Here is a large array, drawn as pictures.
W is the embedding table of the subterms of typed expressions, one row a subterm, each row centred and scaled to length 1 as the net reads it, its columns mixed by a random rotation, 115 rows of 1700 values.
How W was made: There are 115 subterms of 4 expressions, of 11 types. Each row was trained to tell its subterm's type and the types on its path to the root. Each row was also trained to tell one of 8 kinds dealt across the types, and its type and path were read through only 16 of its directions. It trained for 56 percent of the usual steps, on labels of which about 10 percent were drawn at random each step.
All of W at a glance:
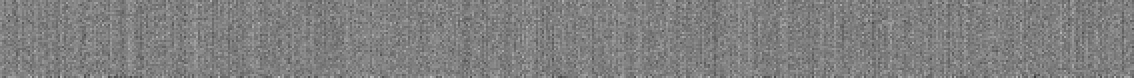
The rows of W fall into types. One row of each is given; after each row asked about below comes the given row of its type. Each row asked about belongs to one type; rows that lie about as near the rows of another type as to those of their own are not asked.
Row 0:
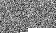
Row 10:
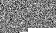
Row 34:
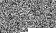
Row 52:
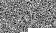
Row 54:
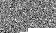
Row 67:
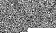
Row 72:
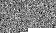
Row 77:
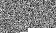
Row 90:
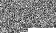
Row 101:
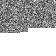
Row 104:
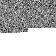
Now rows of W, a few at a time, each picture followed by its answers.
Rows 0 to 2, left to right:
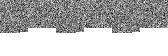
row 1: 101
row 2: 67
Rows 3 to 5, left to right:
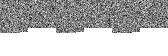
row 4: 104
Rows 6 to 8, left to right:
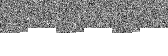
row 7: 72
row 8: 10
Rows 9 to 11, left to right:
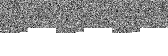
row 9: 52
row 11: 34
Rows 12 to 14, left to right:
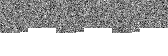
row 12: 34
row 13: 0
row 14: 101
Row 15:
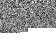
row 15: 52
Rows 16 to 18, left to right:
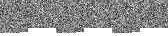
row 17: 104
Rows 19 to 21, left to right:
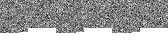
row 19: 52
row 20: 67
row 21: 54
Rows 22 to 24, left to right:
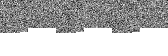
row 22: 77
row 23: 10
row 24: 0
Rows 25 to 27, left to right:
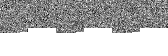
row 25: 77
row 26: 67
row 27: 0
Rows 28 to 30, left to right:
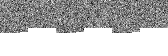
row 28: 0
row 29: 104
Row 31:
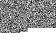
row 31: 72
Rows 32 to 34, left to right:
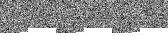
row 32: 54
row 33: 52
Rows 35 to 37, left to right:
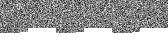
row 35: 54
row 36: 0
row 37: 34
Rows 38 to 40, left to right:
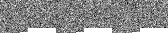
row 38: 0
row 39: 67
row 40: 0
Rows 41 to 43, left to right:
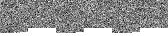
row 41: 104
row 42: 101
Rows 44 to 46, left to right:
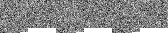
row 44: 90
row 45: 54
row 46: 52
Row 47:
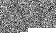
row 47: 67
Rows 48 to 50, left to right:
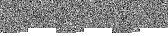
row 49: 10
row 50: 10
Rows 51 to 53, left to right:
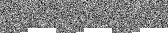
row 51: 101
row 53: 90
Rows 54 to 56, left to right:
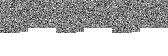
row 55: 52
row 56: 10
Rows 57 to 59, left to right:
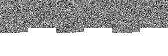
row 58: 104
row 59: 90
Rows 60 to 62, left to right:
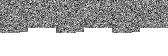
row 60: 104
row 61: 72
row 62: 90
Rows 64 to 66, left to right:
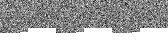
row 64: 52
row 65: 90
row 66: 104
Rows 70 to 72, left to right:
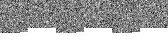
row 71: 0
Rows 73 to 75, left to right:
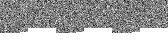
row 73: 90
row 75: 77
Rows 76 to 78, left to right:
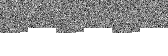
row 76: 52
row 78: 72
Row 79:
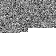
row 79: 67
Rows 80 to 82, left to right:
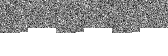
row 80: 10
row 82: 10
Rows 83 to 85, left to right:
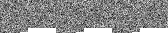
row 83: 72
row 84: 67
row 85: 52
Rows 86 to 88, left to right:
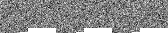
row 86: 104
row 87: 34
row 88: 52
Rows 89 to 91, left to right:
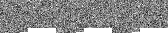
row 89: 52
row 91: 77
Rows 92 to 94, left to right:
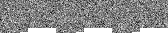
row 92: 72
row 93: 54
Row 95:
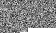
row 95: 77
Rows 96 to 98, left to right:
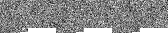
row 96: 10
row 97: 101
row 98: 67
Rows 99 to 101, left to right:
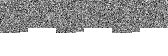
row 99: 72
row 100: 10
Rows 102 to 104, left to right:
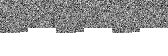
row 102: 104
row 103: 72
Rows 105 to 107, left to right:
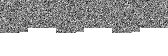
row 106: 77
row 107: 54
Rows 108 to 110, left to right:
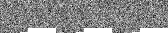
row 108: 72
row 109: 101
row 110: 104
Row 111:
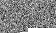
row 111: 101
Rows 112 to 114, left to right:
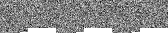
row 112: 101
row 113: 90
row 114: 34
